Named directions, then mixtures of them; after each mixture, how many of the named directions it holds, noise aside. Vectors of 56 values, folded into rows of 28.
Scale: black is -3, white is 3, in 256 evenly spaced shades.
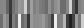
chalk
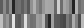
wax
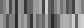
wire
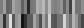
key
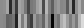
two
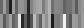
three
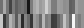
three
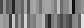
two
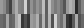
three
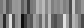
one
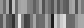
three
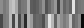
three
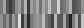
three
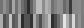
two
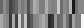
three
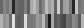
one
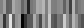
one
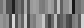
two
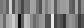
three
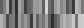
one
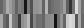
two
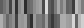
one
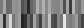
one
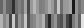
two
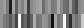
three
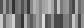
two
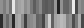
one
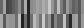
three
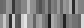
two
